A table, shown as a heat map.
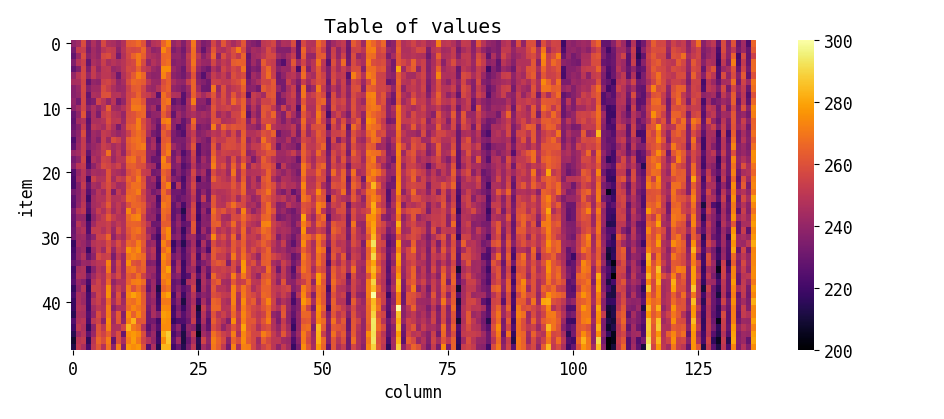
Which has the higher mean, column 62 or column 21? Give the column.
62
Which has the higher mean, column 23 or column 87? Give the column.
87
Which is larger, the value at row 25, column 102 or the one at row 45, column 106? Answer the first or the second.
the first
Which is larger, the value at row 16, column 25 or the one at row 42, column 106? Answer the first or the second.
the second
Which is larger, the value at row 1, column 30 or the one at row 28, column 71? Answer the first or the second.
the first
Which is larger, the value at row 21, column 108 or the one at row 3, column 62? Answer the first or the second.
the second
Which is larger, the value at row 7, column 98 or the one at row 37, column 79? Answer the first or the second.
the second
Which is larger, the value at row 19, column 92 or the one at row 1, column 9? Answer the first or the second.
the first
